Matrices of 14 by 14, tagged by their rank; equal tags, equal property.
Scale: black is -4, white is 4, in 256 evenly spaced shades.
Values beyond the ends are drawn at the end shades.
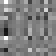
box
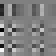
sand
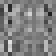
box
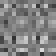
box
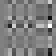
sand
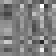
box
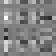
box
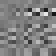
box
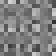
box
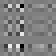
sand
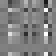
sand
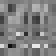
box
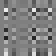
sand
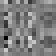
box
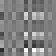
sand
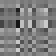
sand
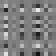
sand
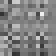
box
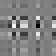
sand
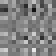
box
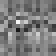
box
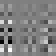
sand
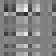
sand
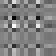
sand
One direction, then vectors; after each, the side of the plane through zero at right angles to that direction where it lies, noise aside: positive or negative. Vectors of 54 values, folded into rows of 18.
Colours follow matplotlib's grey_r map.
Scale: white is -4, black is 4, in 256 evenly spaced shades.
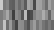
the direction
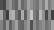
negative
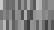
positive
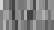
positive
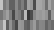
positive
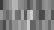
negative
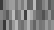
negative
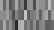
positive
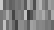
positive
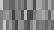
positive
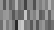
positive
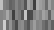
positive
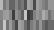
positive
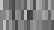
positive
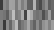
negative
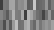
negative
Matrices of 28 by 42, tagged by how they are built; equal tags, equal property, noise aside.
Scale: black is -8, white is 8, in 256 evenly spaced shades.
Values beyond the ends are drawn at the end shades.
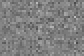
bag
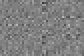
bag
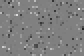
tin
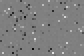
tin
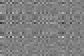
bag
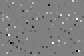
tin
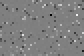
tin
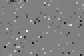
tin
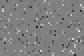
tin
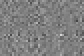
bag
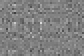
bag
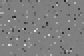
tin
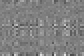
bag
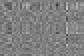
bag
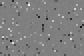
tin
